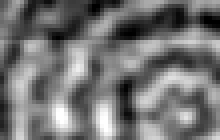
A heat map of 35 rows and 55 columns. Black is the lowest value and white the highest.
Ninth with the highest average: bottom left. Seam: horizontal, 30% of the way down, the bottom part higher. Rings: centred on the bottom right. Mirror symmetry: none.
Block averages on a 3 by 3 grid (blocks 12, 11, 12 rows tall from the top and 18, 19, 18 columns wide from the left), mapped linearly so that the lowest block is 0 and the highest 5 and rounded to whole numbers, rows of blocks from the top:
0 0 1
4 4 3
5 4 4
